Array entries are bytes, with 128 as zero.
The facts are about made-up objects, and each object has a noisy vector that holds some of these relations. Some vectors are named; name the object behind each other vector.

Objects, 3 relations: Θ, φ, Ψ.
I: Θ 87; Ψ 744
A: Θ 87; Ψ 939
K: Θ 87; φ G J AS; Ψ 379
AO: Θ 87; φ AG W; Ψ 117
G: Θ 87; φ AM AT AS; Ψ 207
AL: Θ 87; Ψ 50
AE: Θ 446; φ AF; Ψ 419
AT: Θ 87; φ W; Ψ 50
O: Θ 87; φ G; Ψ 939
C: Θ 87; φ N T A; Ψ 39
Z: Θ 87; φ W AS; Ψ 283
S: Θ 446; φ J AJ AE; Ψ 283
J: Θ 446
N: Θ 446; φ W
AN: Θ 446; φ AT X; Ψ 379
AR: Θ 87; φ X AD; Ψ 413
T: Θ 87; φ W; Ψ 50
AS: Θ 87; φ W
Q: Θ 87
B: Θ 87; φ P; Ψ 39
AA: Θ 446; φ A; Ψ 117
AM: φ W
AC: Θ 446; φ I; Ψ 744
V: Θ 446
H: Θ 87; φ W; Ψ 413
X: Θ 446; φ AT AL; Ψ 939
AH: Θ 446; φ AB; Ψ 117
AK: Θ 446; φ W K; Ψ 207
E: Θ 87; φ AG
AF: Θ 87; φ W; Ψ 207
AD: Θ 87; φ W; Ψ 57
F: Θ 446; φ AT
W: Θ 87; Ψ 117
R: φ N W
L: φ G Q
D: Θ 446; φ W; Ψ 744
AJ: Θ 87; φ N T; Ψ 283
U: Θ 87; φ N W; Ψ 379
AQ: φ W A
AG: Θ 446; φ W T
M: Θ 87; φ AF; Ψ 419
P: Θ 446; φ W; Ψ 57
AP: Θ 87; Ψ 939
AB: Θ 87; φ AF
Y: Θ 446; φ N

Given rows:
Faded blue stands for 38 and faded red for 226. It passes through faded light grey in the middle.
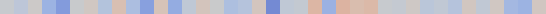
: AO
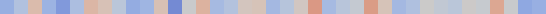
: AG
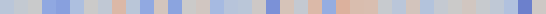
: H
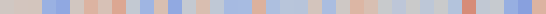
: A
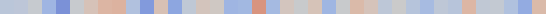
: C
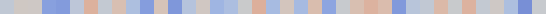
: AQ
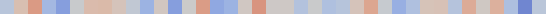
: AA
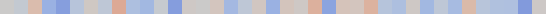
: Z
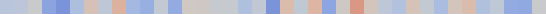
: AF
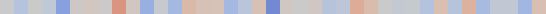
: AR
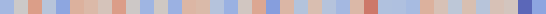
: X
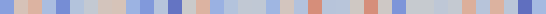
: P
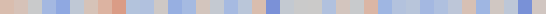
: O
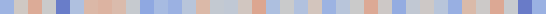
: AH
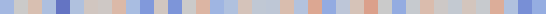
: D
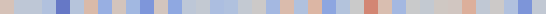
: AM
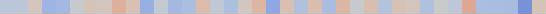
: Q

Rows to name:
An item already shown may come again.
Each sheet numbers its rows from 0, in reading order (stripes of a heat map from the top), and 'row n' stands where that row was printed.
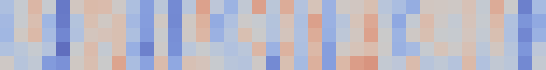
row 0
Y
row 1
D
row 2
D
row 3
R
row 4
AT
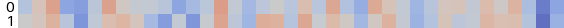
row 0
AE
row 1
AC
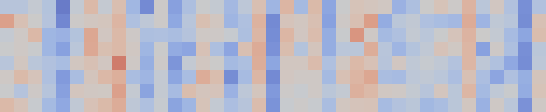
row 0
R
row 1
G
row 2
M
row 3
L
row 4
AL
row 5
K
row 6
AR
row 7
O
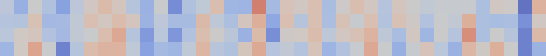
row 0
AJ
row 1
Q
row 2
B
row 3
AH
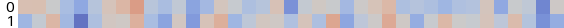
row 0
O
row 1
D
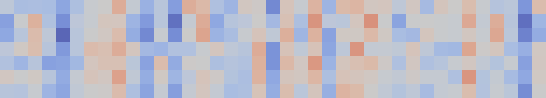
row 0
AD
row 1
P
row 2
N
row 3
AB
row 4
T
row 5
AP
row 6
U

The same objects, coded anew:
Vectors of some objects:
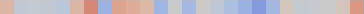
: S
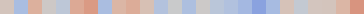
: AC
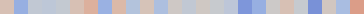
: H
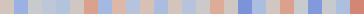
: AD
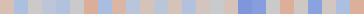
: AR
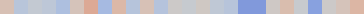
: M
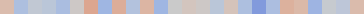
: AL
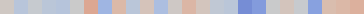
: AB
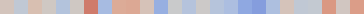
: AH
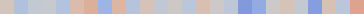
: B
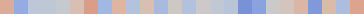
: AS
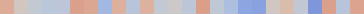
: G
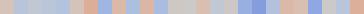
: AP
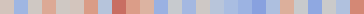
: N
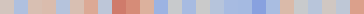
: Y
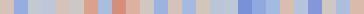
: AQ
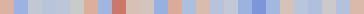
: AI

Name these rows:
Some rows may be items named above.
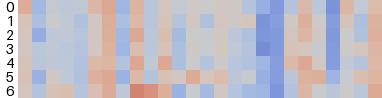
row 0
AT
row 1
AR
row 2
U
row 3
M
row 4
AJ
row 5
I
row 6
Y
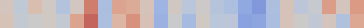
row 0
AH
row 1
AA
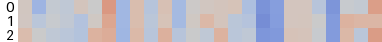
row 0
AF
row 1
AB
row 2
O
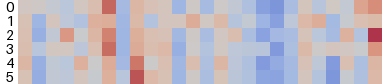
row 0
AE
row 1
I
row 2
P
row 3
V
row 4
AM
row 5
R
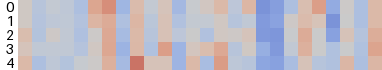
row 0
A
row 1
C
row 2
AR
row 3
Q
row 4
L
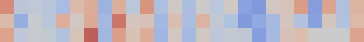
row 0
K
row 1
AM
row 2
J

